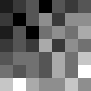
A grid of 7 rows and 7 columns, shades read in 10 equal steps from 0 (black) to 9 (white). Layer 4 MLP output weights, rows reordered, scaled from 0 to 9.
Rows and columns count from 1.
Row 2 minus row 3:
1 -3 3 1 -3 1 -1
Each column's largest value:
7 9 6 6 6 7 9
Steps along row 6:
down up down up down up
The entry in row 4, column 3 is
2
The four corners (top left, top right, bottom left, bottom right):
1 3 7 5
